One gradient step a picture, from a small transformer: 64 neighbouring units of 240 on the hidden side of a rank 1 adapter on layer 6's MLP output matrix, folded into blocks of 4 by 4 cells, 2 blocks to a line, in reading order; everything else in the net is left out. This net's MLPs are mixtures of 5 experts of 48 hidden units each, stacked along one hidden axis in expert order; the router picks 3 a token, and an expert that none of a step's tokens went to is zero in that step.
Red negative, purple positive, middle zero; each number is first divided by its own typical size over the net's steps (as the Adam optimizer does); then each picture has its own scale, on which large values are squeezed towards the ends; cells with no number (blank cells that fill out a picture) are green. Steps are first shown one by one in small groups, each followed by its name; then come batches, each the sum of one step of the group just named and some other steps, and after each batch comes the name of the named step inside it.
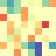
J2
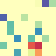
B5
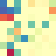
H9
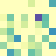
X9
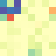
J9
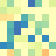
H9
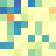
J9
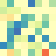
H9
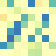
J2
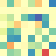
X9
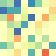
J9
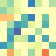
H9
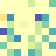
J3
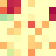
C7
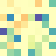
J3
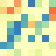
C7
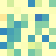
J3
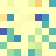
J3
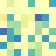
J3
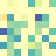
J3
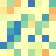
C7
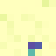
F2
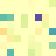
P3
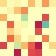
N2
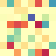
N2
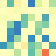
F2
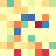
N2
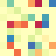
F2
